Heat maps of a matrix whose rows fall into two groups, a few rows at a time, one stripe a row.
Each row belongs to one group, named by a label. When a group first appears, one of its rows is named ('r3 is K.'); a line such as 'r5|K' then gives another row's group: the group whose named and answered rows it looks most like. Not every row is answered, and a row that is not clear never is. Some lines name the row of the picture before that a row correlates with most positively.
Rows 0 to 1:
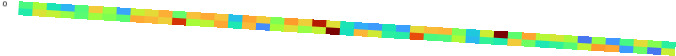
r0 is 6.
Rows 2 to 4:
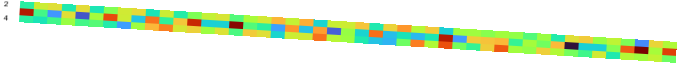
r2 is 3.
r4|6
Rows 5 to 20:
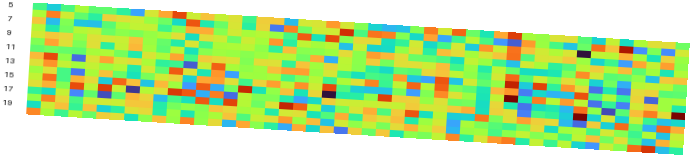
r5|6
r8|6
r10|3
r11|6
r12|6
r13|3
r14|6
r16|3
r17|3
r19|3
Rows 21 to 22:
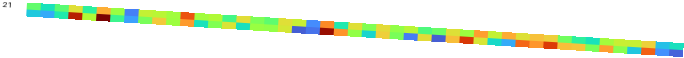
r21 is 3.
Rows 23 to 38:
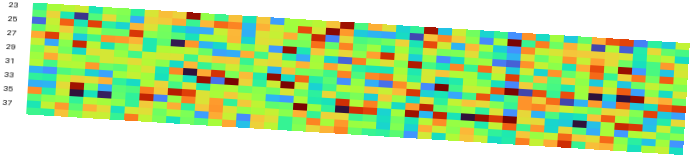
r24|6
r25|3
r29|6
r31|6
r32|3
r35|3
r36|6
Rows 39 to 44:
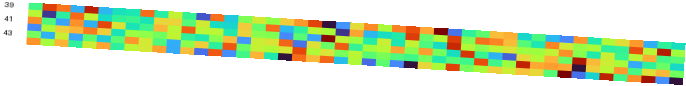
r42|3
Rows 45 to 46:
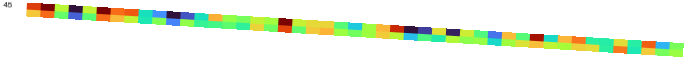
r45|6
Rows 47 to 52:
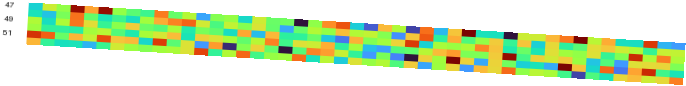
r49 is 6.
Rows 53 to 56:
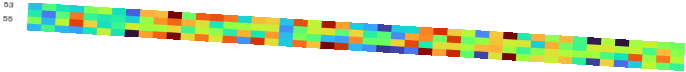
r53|6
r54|6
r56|6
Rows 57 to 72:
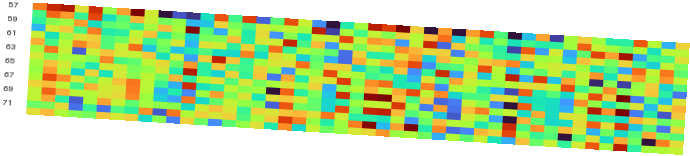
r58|3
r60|3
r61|6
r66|3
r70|6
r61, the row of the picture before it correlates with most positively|55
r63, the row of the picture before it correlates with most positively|53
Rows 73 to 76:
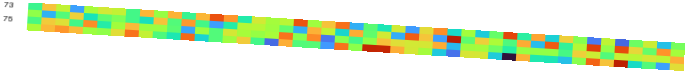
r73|6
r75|3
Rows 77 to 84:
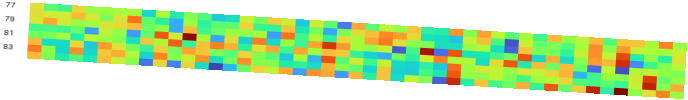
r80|6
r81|6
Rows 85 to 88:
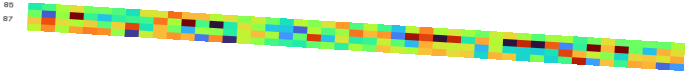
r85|6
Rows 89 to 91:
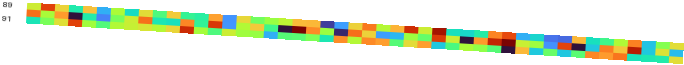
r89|3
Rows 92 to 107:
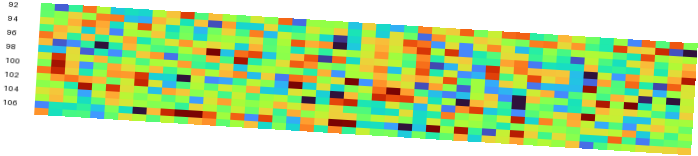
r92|6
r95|3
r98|3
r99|3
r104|6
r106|6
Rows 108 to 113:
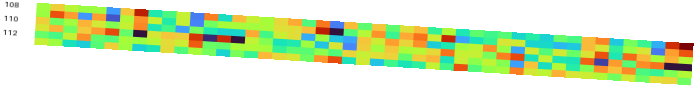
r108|3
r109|3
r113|6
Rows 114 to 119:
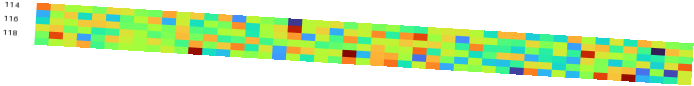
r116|3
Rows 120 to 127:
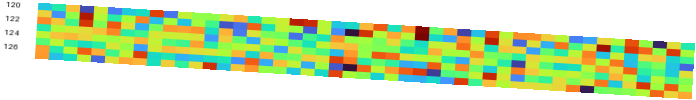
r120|3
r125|6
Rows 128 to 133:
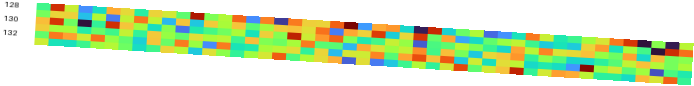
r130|6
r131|3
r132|3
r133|6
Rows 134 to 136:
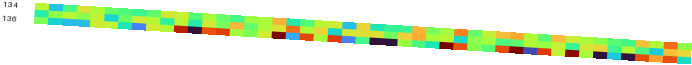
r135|3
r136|6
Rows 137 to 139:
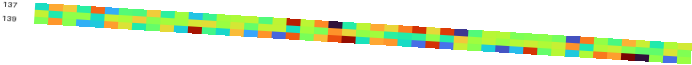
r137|3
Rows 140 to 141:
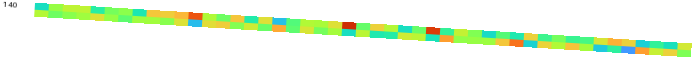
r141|6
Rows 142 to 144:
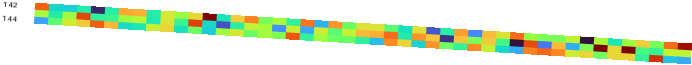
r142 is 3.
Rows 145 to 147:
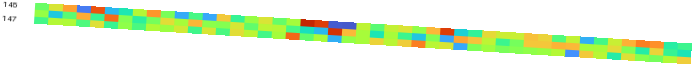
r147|3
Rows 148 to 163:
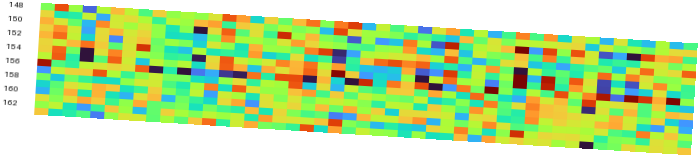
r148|6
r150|6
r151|6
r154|6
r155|6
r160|3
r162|6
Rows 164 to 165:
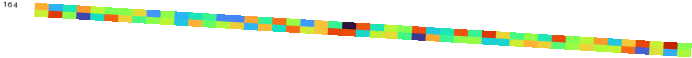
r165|6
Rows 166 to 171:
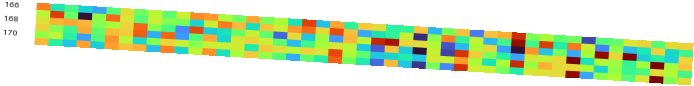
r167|6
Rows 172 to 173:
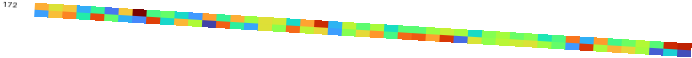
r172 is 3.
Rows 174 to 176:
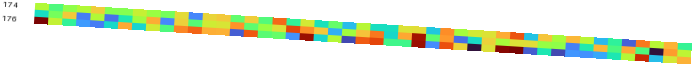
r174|6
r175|3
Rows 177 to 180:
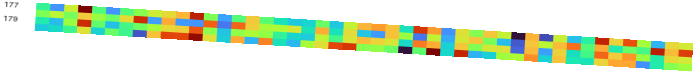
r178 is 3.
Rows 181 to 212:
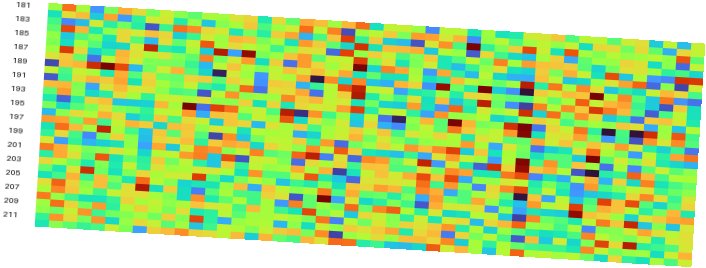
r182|3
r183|6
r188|6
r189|3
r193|6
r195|6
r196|3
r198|3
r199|6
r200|3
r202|3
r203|3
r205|3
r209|3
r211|3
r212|6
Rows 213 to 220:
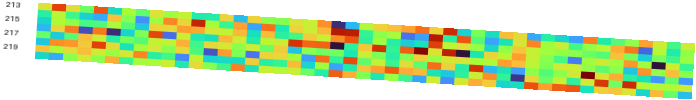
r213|3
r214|6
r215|6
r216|3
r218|3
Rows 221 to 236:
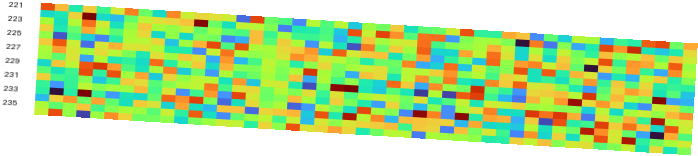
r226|6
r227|3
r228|3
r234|3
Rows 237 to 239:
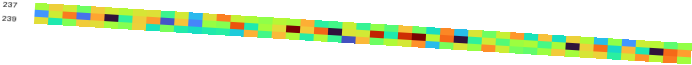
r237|6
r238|3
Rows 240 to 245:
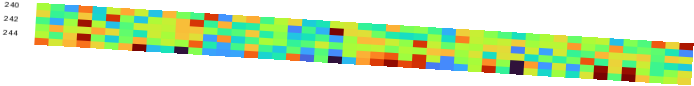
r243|3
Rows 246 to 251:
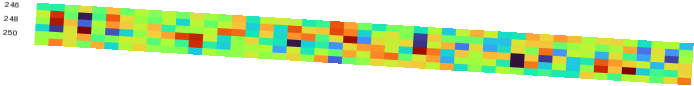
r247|6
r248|6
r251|3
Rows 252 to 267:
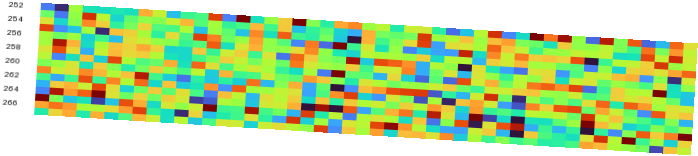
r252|3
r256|3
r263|3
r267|3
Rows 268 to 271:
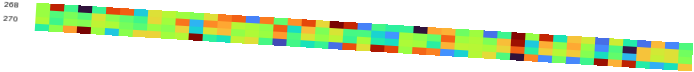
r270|6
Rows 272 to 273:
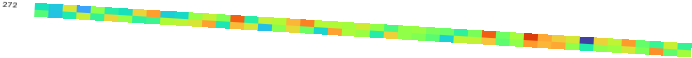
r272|3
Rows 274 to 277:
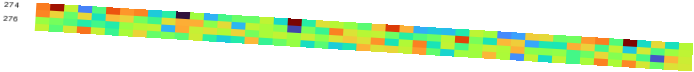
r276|3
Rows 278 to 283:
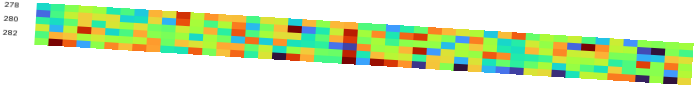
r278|6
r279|3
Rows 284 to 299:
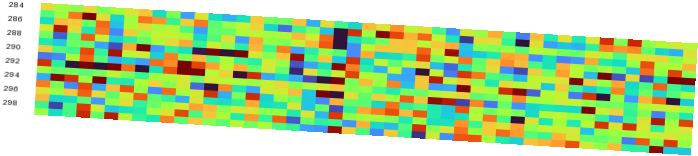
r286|3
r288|6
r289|3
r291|6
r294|3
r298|6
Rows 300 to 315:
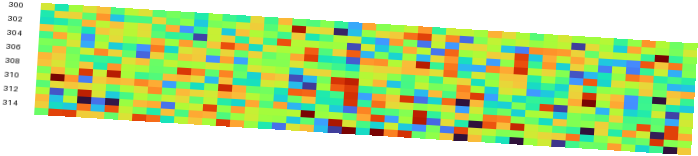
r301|3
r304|6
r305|3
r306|3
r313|3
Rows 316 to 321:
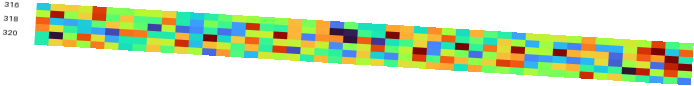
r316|3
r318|6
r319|3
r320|6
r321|3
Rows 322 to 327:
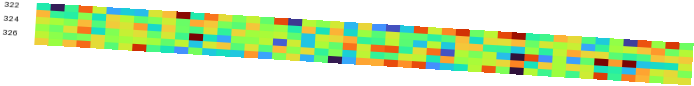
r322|6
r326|6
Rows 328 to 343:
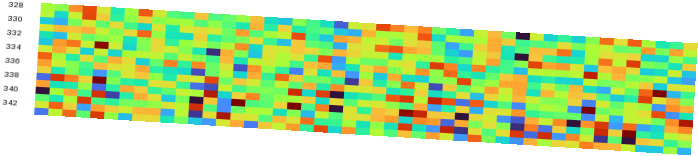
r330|3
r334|3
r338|3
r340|3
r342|6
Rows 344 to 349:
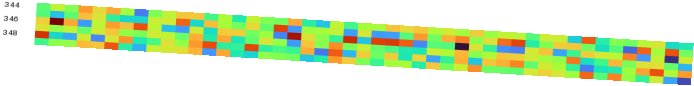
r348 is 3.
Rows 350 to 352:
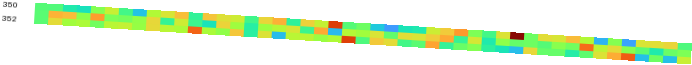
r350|6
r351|3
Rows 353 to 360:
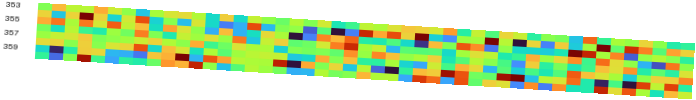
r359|6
